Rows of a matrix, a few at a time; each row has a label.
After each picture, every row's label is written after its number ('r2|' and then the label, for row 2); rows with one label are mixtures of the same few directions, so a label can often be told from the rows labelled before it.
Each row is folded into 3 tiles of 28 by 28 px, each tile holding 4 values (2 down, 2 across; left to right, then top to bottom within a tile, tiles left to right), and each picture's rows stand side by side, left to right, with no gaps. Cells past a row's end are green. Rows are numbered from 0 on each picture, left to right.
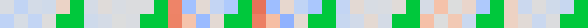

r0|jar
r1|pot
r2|pot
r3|pot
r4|pot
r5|jar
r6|pot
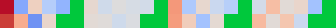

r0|pot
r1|pot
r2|pot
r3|jar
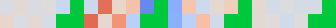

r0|jar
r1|jar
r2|pot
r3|pot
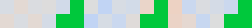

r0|jar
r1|jar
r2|pot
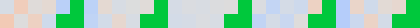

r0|jar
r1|pot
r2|pot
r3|jar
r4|pot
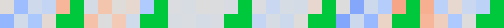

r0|jar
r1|jar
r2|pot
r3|jar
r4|jar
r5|pot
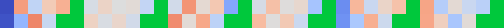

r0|pot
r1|jar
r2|jar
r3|jar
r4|pot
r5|pot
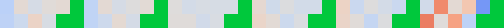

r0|pot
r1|pot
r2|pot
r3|pot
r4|pot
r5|jar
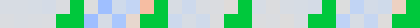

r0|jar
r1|jar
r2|jar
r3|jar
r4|jar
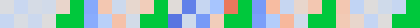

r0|jar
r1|pot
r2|jar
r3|pot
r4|pot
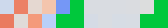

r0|jar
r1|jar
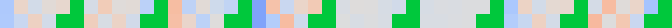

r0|pot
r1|jar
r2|pot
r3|pot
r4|jar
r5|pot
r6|pot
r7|jar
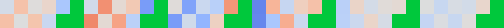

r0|jar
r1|jar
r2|jar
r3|pot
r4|pot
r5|jar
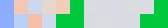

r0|pot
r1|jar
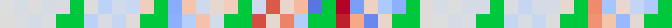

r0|pot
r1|jar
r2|pot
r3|jar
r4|pot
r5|pot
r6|jar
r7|pot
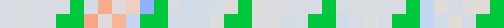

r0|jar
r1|jar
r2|jar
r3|pot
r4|pot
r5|pot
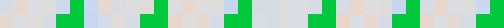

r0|jar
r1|pot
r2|jar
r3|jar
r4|jar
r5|jar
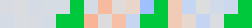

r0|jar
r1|jar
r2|pot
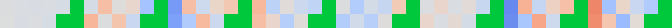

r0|jar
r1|jar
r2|pot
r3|pot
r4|jar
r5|jar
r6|pot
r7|pot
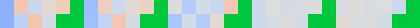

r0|pot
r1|pot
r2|jar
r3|pot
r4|jar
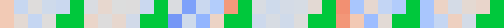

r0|pot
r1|jar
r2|jar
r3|jar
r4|pot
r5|pot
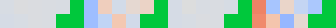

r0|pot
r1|pot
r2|pot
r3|pot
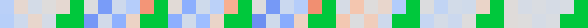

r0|pot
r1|jar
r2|jar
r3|jar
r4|jar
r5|jar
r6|pot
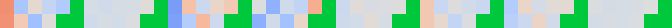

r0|pot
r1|jar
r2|pot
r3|jar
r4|pot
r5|pot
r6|pot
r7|jar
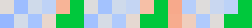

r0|jar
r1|jar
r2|pot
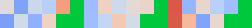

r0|jar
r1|pot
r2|pot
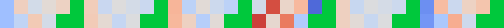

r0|pot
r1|pot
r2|pot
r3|jar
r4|pot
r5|pot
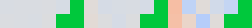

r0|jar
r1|pot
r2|pot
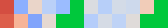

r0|pot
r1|jar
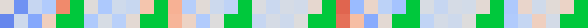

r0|jar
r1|jar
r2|pot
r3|jar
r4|pot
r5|jar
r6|pot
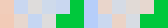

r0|pot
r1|pot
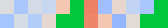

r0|jar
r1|pot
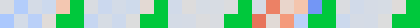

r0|jar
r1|jar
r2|pot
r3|jar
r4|jar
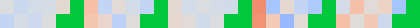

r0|jar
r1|pot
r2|pot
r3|pot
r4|jar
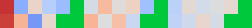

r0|pot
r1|jar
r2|pot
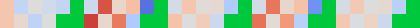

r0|pot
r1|jar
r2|jar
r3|jar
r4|jar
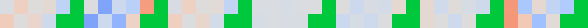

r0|jar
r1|jar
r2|jar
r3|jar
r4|jar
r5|pot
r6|pot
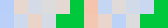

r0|pot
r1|pot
